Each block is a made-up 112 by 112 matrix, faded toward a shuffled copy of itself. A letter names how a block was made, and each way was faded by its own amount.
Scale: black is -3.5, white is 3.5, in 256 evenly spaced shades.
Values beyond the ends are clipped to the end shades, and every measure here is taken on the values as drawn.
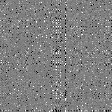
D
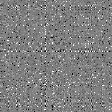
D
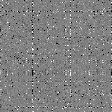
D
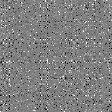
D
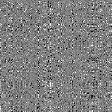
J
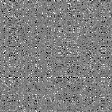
D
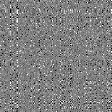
J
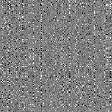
J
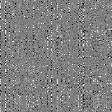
J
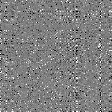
D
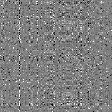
J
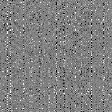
J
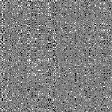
J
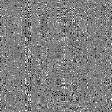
J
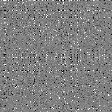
D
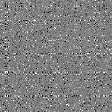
D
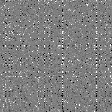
D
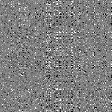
J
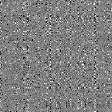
J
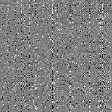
J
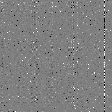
D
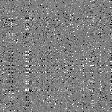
D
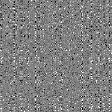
J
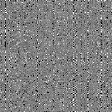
J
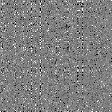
D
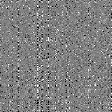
J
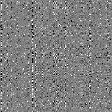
J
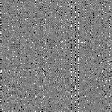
J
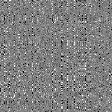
J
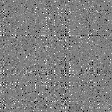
D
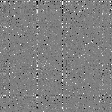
D
